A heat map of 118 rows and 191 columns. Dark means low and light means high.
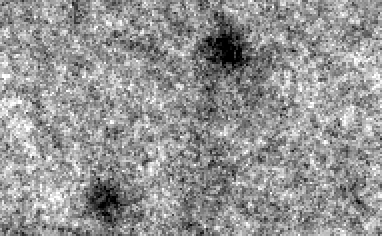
Slope: none. Dips: two. Mirror symmetry: none. Seam: none. Stripes: none. Grain: blotchy. Ninth with the lowest average: top middle.
